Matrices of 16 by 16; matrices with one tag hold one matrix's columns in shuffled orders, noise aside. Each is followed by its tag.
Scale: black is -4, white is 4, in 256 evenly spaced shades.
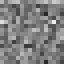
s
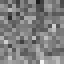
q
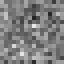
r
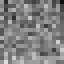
q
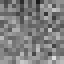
q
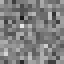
r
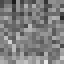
q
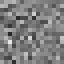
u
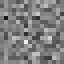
u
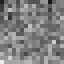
q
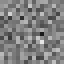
u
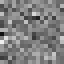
u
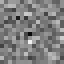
u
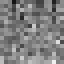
q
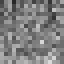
q
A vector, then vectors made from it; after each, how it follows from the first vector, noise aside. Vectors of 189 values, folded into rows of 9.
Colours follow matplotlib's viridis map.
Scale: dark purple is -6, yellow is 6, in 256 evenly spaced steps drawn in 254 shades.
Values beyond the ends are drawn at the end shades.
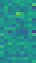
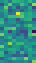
scaled up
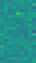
shrunk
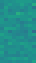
shrunk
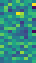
scaled up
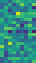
scaled up
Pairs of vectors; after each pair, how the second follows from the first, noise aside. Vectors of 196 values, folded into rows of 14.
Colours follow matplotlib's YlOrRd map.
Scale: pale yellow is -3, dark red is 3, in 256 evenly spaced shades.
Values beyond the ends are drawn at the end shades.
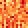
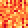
reversed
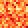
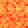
shrunk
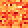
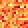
sign-scrambled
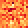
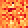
copied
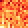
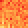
shrunk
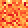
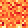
reversed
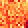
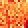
copied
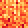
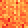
shrunk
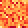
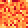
reversed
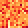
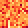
copied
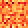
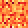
copied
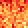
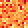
sign-scrambled
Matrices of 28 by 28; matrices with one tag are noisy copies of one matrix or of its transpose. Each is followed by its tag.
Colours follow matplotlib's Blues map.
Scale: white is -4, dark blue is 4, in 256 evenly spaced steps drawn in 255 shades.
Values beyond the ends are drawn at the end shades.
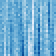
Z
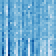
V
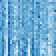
V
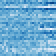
V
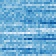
Z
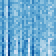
V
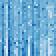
V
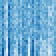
V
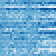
V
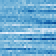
Z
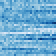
Z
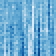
Z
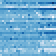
V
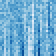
Z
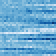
Z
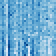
V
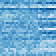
V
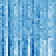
V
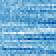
Z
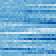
Z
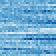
Z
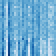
V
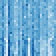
V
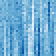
Z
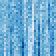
Z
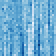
Z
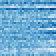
V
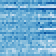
V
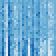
V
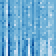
V
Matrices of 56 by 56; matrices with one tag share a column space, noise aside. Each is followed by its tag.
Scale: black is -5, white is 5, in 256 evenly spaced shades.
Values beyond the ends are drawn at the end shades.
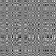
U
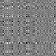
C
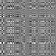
C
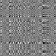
C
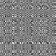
C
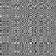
C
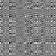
C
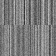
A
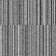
A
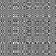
C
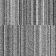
A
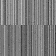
A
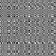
C
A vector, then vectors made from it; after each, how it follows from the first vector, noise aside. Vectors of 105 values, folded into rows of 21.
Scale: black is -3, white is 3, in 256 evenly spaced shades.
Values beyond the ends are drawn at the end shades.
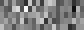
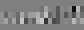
partly zeroed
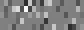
partly zeroed
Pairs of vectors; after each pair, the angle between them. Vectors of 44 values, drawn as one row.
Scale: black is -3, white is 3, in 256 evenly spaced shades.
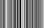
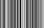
nearly parallel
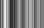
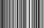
orthogonal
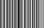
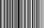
nearly parallel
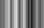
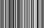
orthogonal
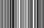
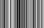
partly opposed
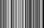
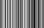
orthogonal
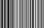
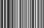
nearly parallel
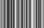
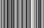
nearly parallel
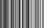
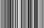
orthogonal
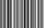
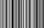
nearly opposite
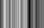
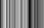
nearly parallel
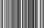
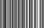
orthogonal
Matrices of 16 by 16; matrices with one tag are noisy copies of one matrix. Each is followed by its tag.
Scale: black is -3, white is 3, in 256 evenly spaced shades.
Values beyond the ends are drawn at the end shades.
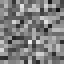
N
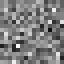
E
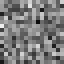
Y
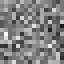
E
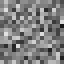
E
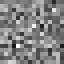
E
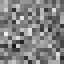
E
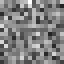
Y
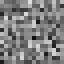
Y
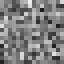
Y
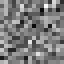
N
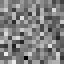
E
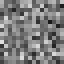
Y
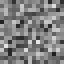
N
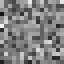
Y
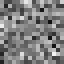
Y
